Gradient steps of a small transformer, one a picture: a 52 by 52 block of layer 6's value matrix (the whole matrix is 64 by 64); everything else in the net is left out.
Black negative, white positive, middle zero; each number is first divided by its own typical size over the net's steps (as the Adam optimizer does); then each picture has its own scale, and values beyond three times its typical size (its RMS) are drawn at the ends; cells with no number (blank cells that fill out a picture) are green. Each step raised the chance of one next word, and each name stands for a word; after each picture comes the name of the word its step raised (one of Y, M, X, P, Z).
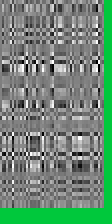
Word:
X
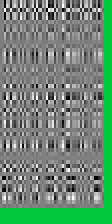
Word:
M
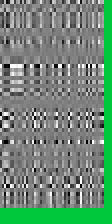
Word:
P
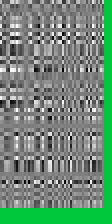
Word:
X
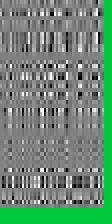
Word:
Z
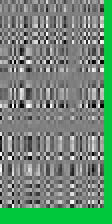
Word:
X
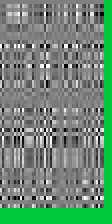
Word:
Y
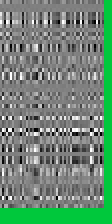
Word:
Y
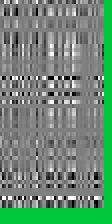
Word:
Z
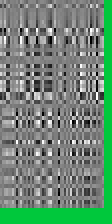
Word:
P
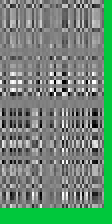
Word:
P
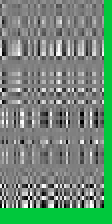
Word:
P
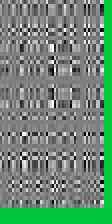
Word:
X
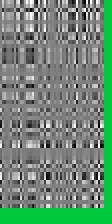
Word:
M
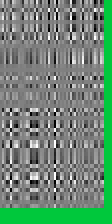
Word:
M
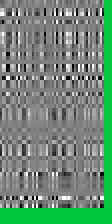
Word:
Z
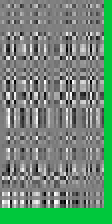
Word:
P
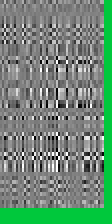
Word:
X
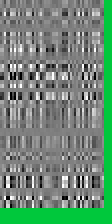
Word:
Z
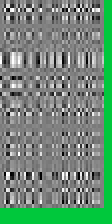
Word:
M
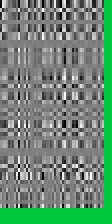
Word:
M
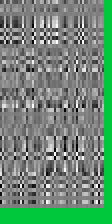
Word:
X
